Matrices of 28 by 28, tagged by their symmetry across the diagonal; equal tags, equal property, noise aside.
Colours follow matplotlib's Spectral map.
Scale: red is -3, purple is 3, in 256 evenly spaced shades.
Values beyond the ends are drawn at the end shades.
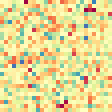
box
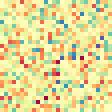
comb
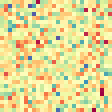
box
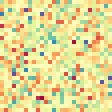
box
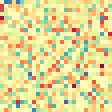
comb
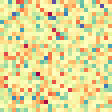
box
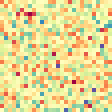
box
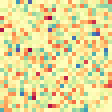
comb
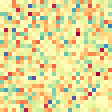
comb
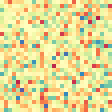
comb
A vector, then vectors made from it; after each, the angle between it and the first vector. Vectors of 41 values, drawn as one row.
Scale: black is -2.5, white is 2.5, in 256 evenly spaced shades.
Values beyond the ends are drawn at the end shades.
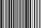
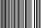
partly aligned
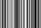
partly opposed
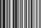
orthogonal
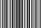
partly opposed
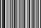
partly opposed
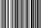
partly opposed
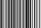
nearly parallel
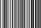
nearly opposite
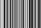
partly opposed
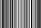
partly opposed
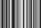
orthogonal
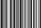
orthogonal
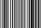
nearly opposite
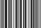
orthogonal
